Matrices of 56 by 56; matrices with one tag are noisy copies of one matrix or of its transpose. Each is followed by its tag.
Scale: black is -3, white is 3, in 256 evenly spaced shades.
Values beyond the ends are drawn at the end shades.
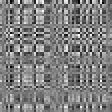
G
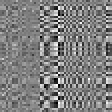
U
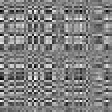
G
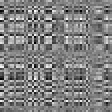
G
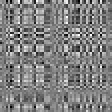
G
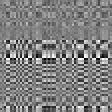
U
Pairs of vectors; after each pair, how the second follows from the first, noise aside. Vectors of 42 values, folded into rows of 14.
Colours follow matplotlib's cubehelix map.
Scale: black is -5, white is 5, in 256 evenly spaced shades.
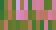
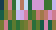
scaled up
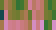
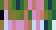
scaled up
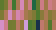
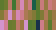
copied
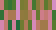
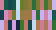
scaled up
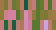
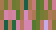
copied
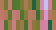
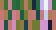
scaled up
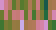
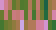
copied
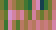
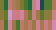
copied
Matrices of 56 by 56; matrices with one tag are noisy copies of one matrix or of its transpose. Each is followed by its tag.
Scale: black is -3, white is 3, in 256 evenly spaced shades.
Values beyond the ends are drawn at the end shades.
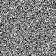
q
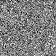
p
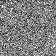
p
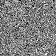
p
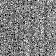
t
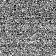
t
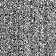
t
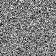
q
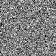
q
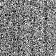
t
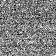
t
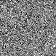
p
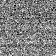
t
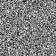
q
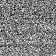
t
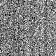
t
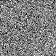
p
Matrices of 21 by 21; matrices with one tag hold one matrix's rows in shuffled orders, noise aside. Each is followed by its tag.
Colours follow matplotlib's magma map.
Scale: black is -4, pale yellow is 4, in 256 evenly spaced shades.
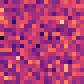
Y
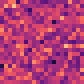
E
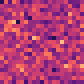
E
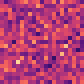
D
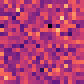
Y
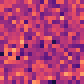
E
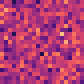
Y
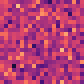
D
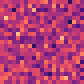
D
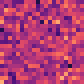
Y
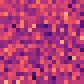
D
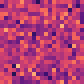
D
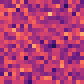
E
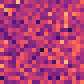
Y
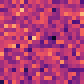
E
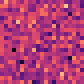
D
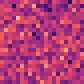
D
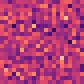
D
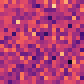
D
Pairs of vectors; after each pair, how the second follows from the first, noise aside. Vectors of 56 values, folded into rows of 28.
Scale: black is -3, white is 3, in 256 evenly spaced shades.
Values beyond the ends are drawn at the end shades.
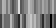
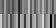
sign-scrambled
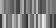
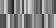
wrapped around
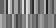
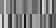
wrapped around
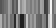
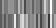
sign-scrambled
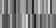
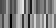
wrapped around
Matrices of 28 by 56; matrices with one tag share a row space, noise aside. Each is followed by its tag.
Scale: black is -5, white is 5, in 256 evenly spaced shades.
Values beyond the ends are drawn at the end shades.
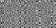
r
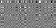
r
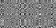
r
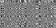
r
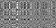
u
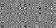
r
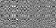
u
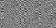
r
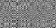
u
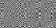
r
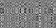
r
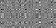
r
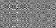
u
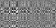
u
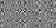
r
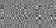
r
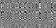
r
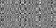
r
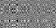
u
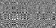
u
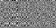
u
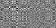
u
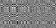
u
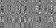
r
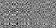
u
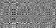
u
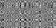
r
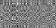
u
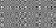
r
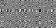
r
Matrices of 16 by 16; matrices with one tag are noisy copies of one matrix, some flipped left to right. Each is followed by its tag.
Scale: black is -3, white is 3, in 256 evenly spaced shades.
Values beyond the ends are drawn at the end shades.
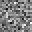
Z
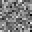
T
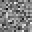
Z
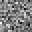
Z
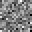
T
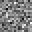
Z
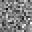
Z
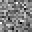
Z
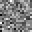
T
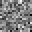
T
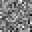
T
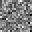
T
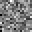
T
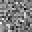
Z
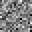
T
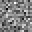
Z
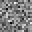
Z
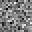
Z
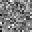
T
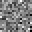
T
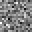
Z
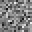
Z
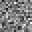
Z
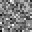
T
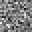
Z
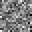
T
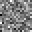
T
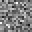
Z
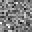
Z
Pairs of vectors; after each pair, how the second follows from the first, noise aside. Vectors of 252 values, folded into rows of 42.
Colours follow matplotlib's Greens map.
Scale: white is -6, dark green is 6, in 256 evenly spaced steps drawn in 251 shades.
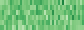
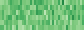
copied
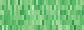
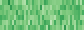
reversed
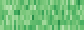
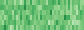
reversed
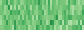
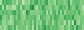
reversed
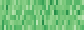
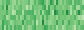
copied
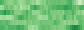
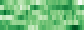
scaled up
